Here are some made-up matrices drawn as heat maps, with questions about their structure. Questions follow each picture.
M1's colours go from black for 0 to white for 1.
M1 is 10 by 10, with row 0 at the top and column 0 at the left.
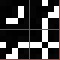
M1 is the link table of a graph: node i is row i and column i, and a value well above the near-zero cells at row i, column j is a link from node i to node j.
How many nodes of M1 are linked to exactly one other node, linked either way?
4
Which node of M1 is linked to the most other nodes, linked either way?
node 7
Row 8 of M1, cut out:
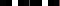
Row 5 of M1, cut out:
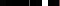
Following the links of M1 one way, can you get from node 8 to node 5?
yes
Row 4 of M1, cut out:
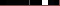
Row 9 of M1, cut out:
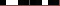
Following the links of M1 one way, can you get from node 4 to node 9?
yes
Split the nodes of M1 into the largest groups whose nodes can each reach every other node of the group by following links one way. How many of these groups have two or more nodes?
1
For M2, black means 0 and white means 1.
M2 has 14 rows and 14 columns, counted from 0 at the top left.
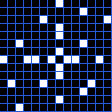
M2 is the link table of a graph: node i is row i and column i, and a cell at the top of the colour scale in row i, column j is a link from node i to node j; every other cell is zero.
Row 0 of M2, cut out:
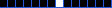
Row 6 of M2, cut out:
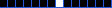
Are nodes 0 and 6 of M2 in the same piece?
yes
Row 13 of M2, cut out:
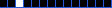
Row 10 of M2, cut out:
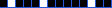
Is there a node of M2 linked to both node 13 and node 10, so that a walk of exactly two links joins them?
no
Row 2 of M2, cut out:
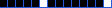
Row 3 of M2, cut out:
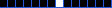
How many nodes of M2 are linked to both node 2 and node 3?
0
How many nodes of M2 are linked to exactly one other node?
10
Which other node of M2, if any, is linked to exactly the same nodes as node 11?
node 1
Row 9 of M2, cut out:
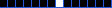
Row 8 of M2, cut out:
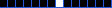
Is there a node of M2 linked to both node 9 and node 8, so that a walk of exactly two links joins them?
yes
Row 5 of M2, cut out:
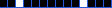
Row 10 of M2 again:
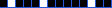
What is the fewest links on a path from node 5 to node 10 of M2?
1
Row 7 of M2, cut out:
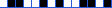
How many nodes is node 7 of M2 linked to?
7
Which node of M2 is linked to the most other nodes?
node 7
